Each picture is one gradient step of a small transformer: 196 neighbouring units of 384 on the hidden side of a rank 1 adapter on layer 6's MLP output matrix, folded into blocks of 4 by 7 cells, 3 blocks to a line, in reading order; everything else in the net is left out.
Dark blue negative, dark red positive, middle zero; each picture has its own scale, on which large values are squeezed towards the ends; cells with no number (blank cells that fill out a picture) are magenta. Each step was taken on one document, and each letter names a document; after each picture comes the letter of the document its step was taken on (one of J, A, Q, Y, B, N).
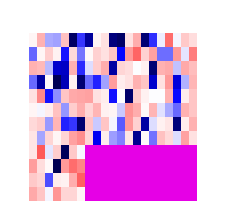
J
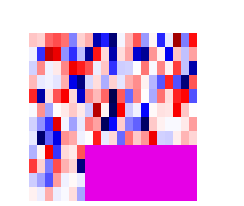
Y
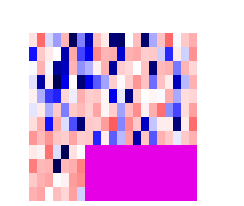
J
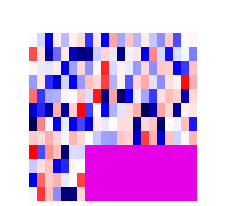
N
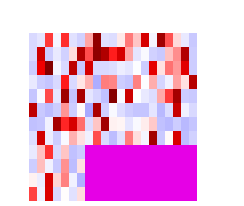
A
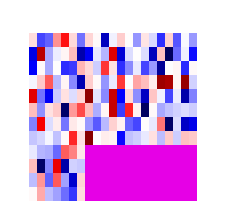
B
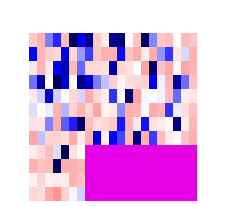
J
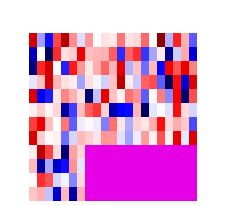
B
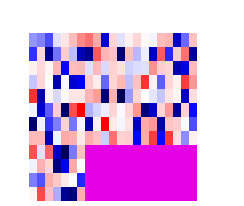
N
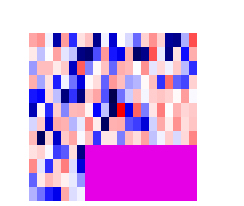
Y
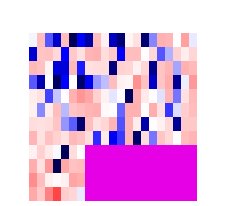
J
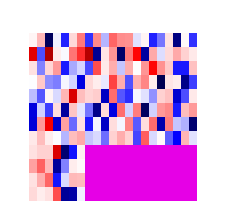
N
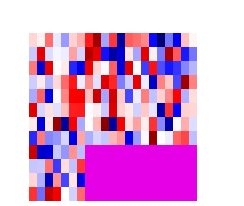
A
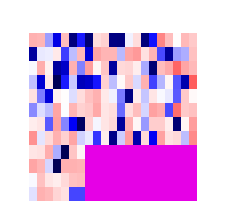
J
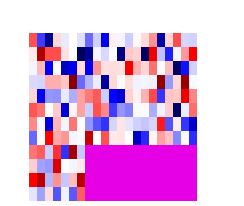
N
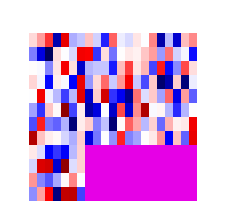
B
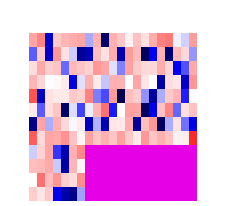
N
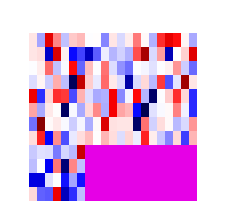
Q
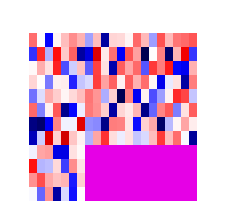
N
